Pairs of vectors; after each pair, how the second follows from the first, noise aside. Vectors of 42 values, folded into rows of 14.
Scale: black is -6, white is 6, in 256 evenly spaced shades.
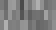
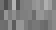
shuffled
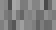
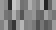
scaled up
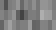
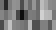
scaled up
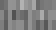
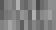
shuffled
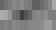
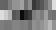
scaled up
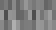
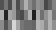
scaled up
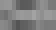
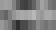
scaled up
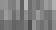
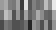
scaled up
